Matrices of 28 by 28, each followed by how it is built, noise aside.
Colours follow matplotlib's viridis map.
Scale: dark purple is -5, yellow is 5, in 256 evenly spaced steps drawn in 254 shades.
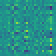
low rank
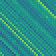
Toeplitz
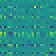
low rank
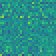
low rank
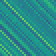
Toeplitz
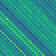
Toeplitz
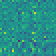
low rank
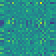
low rank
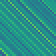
Toeplitz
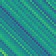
Toeplitz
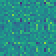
low rank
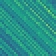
Toeplitz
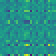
low rank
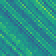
Toeplitz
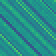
Toeplitz
